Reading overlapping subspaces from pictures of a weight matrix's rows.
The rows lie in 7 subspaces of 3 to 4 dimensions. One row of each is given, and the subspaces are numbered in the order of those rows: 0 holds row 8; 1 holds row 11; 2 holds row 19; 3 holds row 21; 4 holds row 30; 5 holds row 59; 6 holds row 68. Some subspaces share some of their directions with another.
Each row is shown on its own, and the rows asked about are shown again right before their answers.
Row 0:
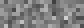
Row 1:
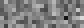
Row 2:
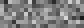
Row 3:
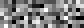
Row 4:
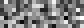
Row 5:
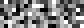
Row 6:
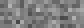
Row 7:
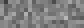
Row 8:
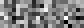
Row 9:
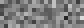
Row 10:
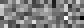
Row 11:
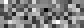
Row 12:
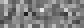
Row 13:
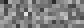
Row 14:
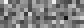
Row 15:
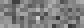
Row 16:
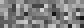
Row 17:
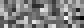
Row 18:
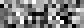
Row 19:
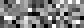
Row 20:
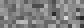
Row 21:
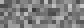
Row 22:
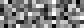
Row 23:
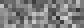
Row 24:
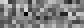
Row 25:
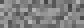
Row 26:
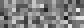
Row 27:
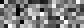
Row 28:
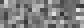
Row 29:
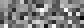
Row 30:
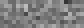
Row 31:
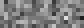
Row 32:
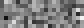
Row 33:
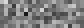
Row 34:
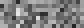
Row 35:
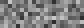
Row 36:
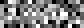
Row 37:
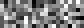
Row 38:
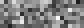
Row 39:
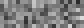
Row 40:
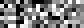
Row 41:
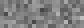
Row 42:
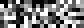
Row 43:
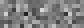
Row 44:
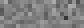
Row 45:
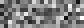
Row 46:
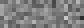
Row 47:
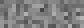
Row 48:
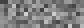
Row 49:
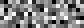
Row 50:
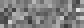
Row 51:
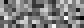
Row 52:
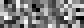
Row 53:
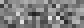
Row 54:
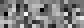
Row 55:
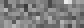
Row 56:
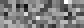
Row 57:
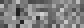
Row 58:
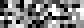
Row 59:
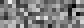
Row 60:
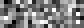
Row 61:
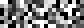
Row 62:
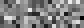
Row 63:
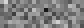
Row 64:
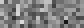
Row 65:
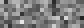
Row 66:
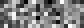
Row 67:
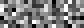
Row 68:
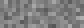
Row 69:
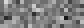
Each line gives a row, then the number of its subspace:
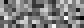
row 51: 2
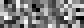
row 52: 5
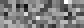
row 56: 4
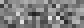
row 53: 2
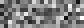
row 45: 3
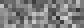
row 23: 2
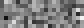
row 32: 5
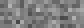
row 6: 6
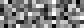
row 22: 5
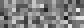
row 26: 0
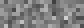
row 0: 2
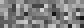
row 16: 1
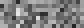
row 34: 0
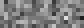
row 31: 0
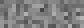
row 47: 1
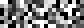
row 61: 5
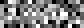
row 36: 4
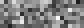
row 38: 0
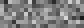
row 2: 4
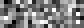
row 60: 5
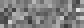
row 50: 3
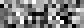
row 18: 2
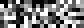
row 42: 6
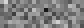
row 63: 1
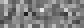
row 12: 5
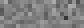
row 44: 5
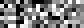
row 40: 6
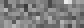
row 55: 4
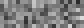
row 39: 6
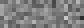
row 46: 3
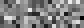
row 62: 2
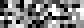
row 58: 6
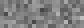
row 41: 4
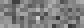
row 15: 0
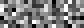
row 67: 3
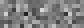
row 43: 1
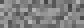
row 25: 3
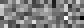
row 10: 3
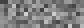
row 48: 1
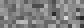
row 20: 1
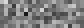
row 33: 1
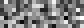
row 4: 2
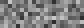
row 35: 5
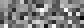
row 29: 5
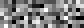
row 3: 0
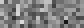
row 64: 0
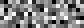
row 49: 4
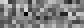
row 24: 4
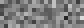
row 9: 3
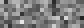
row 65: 0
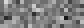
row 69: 5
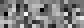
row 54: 4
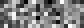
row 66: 0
